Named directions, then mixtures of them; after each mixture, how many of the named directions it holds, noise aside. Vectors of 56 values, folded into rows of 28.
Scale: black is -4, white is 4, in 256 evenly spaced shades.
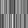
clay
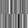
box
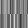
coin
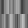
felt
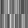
two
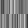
three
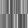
three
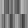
one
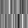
two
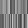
three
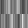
two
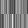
one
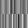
two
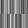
two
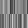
three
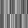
three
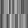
three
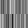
one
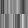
two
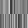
three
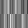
three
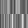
three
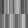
one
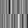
one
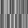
two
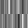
two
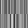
two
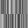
two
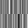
one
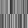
three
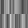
two
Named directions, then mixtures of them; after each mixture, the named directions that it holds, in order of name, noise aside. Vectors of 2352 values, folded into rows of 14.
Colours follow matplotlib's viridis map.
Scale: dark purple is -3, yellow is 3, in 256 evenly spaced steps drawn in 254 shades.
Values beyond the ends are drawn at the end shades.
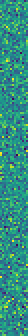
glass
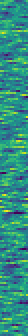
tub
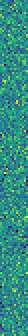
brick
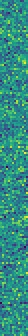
brick, tub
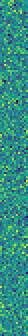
brick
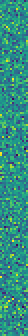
glass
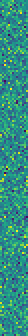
brick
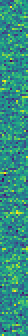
brick, tub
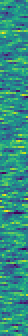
tub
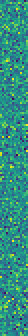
glass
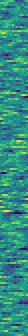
tub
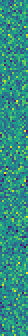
brick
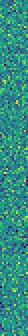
brick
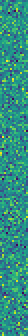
brick, glass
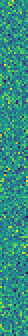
brick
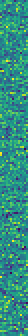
glass, tub
